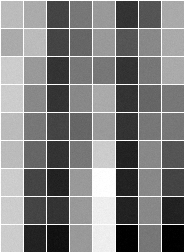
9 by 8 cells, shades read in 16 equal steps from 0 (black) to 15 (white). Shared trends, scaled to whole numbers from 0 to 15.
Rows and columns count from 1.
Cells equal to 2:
6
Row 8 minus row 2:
2 -7 -1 3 5 -3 0 -8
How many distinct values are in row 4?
6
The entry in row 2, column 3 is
4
